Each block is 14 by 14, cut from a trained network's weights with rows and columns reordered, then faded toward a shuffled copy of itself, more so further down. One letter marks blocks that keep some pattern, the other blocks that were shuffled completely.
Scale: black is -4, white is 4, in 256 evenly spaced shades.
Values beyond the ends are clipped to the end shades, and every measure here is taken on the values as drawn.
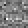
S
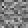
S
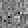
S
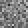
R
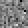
R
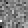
S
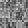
S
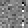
S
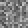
S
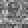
S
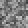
S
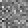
S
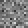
S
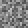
R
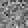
R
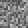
R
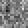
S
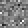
R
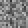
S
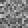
S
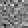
S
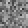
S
